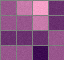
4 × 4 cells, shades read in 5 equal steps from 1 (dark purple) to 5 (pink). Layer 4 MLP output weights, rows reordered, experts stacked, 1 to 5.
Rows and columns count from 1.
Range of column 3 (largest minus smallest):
4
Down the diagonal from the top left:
3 3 2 3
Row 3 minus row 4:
-1 -1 1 0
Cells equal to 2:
5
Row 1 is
3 4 5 2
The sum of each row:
14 12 9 10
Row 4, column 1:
3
